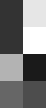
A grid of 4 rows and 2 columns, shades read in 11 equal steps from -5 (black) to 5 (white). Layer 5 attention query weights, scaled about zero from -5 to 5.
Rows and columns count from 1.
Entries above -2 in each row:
1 1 1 1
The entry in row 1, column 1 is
-3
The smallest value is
-4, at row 3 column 2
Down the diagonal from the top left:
-3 5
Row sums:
1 2 -2 -3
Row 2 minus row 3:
-5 9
